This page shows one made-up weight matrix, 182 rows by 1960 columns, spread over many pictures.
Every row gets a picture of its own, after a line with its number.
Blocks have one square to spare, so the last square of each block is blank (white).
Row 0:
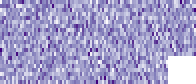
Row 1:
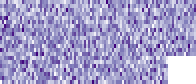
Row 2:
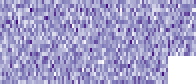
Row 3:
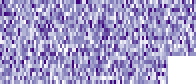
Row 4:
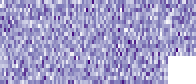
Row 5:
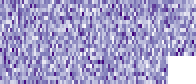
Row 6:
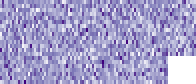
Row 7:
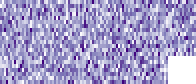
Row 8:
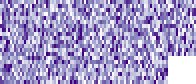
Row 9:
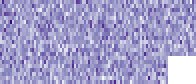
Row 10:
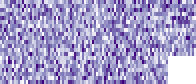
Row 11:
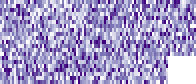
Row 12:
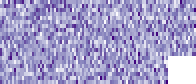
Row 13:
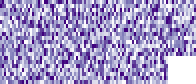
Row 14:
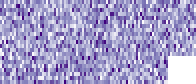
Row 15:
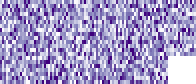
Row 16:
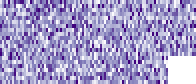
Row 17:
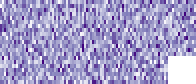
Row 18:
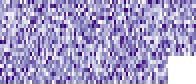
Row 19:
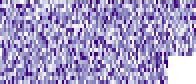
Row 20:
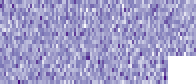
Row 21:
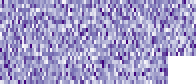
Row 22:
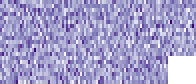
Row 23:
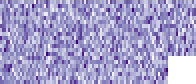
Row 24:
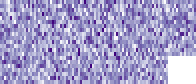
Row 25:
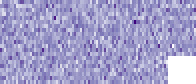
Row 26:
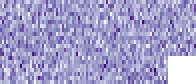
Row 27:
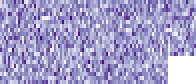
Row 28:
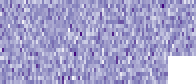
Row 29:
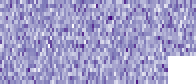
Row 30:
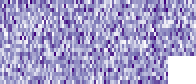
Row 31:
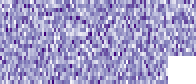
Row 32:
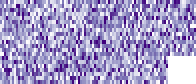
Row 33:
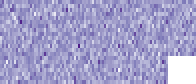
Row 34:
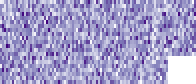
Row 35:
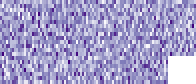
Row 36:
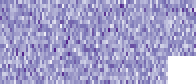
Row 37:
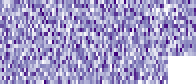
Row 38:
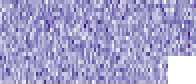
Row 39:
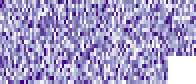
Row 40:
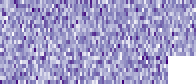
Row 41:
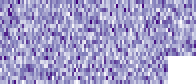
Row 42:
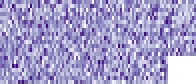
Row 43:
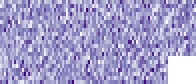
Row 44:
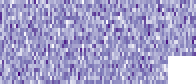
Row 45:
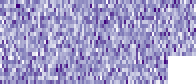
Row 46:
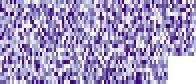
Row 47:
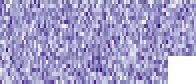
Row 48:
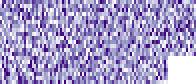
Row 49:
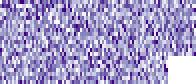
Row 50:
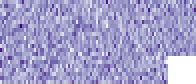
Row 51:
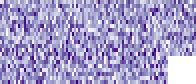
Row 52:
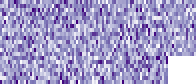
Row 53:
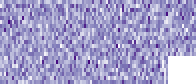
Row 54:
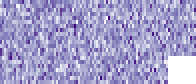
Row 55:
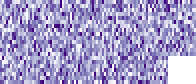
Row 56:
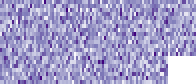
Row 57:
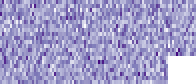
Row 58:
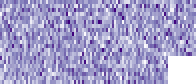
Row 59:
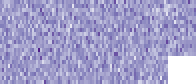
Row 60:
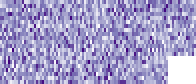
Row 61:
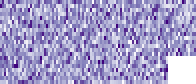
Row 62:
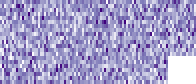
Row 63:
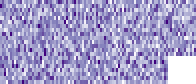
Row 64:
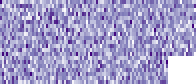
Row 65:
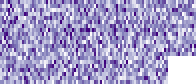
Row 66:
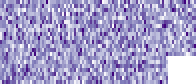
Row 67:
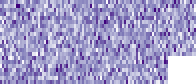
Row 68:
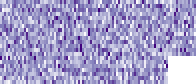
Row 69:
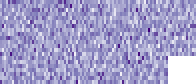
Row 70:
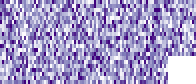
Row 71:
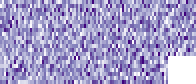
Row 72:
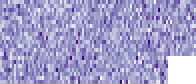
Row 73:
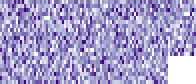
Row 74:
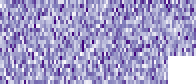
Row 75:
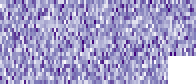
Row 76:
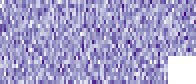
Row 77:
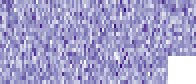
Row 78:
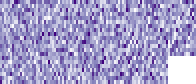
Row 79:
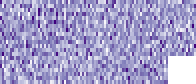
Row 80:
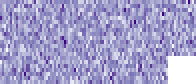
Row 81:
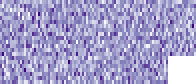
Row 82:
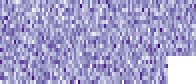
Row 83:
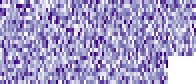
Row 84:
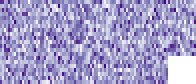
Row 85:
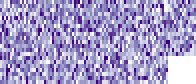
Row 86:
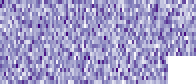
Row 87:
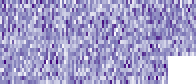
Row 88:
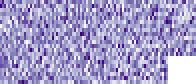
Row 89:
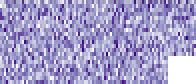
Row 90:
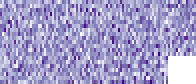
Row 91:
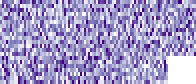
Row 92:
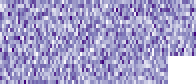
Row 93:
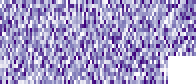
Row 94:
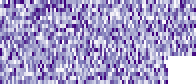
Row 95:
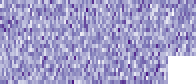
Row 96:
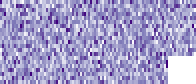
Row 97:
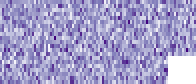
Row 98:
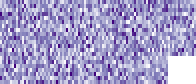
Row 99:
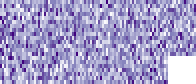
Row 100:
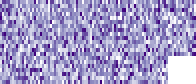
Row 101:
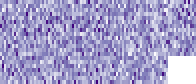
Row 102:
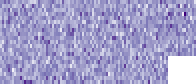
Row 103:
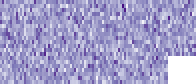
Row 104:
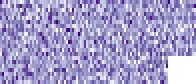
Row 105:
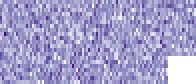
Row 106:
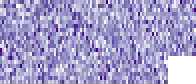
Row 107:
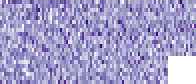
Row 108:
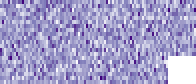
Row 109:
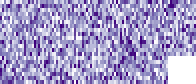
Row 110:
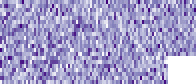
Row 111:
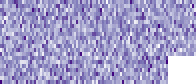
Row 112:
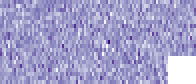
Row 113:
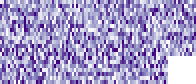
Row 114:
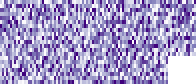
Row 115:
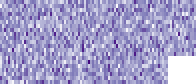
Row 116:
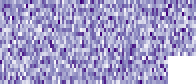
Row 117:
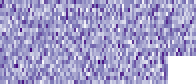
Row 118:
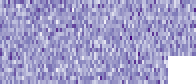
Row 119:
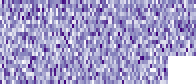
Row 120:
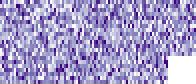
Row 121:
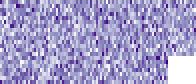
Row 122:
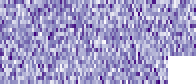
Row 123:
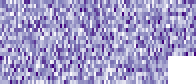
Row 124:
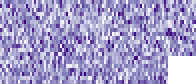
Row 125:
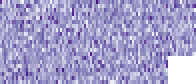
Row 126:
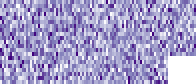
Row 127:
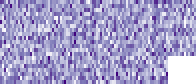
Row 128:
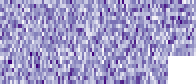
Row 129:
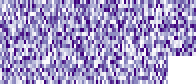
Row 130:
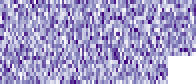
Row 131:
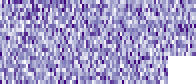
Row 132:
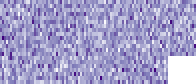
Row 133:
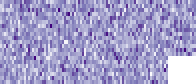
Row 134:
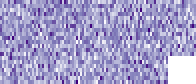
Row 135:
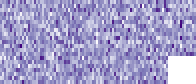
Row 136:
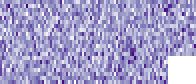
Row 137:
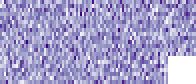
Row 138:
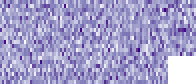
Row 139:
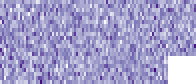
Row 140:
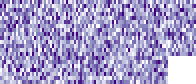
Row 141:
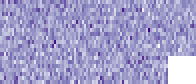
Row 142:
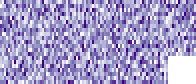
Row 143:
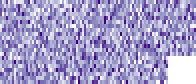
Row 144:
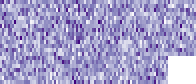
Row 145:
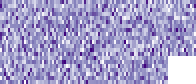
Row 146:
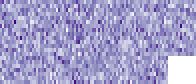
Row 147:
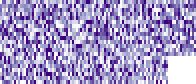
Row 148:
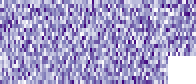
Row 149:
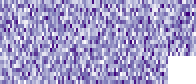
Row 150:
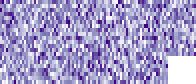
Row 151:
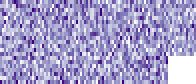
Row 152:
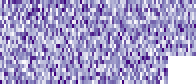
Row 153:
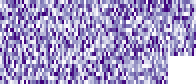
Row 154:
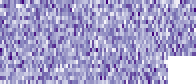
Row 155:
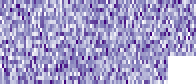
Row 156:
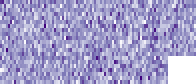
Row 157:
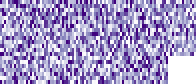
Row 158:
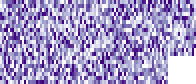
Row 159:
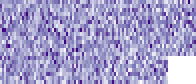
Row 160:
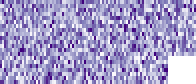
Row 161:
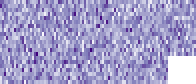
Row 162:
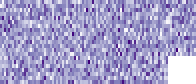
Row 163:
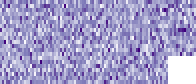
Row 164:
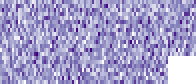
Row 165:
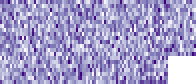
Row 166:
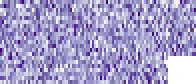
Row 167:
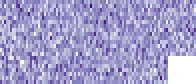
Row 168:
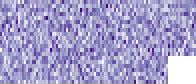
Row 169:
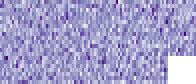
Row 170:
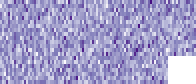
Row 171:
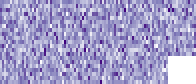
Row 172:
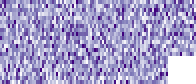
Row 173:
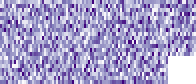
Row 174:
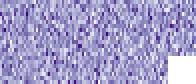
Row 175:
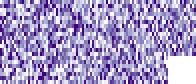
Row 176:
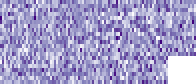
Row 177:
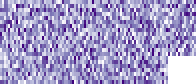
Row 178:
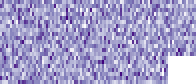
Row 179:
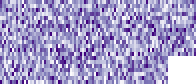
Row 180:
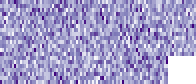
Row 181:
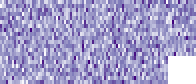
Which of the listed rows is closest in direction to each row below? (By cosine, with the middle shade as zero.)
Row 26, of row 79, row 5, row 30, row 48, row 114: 79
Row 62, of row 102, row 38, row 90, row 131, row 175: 131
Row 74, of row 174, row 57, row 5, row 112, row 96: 5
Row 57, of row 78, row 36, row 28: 78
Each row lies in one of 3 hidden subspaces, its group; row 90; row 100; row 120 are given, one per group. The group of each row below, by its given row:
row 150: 100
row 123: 90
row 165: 100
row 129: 100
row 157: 120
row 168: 90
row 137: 90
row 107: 120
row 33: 90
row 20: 90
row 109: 100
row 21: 90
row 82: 120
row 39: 90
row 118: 120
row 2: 90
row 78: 90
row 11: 120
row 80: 100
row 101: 100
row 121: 120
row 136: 100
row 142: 90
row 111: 120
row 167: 120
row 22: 120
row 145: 90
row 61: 90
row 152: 120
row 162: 90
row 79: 120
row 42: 90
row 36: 100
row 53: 90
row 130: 100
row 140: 100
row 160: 100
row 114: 90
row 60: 90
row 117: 90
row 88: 90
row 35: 120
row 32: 120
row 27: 90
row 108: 120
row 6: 90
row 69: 120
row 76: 90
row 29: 100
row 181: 90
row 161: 90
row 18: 100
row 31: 100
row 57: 90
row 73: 90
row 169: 90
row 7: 90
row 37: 100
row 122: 120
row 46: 90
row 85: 100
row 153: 90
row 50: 120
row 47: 100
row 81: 120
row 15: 100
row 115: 90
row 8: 100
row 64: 120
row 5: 90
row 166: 120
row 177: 90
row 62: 120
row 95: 90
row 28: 90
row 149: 90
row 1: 120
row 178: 90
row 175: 120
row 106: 120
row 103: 100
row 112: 120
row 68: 100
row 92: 90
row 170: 90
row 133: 100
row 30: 100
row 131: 120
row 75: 90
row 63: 90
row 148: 90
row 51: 100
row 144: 100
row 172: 100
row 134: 120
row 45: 120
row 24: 100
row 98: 90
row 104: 120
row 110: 120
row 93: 90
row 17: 90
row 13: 90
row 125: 120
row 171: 100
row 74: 90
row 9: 100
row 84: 100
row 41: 100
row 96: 120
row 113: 100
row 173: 90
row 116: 100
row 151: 120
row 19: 120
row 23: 100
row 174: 100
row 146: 100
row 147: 100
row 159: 100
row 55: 100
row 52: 120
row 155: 120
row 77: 100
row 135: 100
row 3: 100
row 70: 100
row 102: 100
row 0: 120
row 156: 100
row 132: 120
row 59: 100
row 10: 90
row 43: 90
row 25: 120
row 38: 100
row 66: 100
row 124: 100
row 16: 120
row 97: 100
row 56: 90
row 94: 120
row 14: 120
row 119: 120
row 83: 120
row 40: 120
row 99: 120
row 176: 100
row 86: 90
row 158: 90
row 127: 100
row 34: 100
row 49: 120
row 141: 120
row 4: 90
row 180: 120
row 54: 120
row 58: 100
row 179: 90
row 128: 90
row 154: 120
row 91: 120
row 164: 90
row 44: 100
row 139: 120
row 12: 120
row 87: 100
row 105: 100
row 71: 90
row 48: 120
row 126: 120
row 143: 120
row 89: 90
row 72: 120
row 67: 120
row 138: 100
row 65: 100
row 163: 100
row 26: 120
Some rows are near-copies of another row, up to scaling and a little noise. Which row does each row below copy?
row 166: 154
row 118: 16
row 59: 37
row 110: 50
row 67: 45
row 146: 144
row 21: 6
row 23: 8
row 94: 12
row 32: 11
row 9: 3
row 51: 113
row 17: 76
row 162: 4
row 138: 163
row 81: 35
